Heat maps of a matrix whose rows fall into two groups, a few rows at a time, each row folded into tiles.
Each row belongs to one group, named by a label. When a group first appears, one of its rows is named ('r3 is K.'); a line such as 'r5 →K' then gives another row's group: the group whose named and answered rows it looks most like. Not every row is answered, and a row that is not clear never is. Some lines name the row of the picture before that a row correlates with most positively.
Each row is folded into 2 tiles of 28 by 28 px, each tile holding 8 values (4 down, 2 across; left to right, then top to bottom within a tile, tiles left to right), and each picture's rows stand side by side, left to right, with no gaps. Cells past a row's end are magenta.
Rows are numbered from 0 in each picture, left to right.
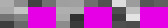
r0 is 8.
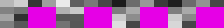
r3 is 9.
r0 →8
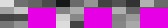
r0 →8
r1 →9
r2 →9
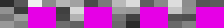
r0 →9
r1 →8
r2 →8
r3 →8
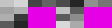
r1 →9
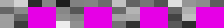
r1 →9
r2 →8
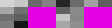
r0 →8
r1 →9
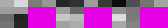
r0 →8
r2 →9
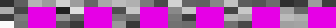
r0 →9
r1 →8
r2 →8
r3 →8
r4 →8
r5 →9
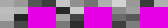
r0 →8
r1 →8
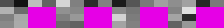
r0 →9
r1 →8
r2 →9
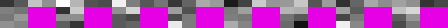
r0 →9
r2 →8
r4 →9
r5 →8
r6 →9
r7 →8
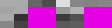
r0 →8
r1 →8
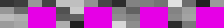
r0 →9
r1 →8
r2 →9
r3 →8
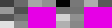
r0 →9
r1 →9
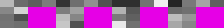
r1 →9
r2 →9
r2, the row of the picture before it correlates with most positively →0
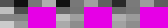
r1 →9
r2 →9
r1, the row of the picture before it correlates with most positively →3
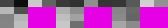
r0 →9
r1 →9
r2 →9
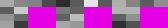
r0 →8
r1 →9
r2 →8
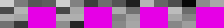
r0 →8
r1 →8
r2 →9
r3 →9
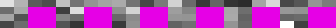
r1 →8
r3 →8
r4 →9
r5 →9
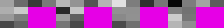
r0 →8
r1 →8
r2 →8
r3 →9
